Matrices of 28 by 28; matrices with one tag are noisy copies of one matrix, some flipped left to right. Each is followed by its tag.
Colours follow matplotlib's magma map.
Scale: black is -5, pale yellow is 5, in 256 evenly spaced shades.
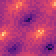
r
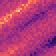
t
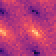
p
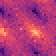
p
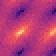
p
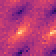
p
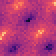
r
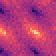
p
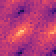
p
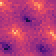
r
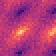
p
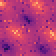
r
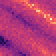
t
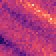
t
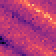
t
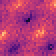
r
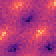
r
